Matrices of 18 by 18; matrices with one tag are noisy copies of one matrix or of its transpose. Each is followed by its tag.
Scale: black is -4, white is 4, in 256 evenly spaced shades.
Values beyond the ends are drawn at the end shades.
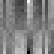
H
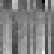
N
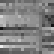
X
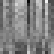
X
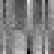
H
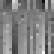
N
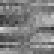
H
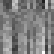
N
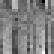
N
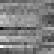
X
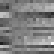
N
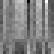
X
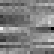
H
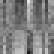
H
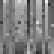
X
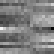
H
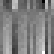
N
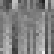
N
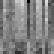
X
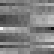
H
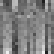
N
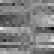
H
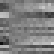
N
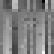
N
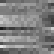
X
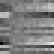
N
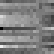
X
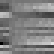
N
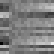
N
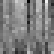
X
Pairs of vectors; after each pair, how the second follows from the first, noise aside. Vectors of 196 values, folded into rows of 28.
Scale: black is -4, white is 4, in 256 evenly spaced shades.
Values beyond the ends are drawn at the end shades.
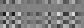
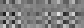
copied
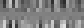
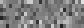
shuffled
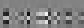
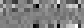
wrapped around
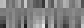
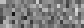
shuffled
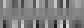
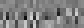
wrapped around
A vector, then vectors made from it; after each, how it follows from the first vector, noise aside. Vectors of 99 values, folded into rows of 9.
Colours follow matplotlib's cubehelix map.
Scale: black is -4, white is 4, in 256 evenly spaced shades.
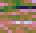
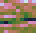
wrapped around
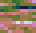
copied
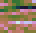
copied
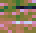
copied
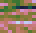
copied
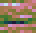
wrapped around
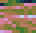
wrapped around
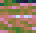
wrapped around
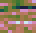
copied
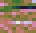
copied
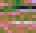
copied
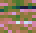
copied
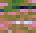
copied
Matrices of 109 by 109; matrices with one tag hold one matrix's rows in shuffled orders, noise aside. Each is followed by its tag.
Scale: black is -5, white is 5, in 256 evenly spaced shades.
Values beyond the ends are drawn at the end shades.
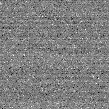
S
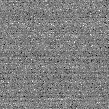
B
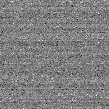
S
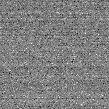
S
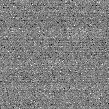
B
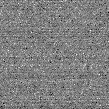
B
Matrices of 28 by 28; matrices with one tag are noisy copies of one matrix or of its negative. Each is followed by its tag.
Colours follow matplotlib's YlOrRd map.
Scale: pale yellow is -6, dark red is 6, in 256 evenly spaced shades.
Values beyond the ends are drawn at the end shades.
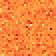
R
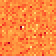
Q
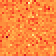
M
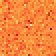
R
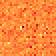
Q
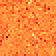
M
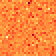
M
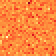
M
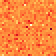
R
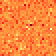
R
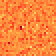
Q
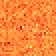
Q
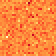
M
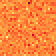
M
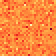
R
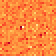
Q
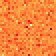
R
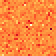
R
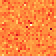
R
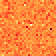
R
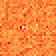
Q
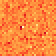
Q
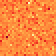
M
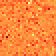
M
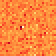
Q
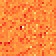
Q
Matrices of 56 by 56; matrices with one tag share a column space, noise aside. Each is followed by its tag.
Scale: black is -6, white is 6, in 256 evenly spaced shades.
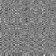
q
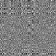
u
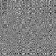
u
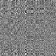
u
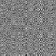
q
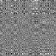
u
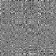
u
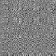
q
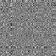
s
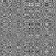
s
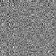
s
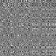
s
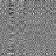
u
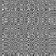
q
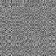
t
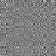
s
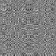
q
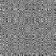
q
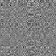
s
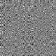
t
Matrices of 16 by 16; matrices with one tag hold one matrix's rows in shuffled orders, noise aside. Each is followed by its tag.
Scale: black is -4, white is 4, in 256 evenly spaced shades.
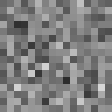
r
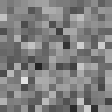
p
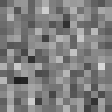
r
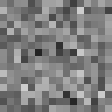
p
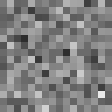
r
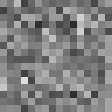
p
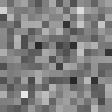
p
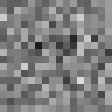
p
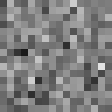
r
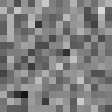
r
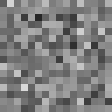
p
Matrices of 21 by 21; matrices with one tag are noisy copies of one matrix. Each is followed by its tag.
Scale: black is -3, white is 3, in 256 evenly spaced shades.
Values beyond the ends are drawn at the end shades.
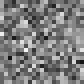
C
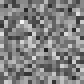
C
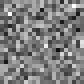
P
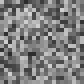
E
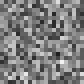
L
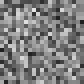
E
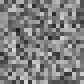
L
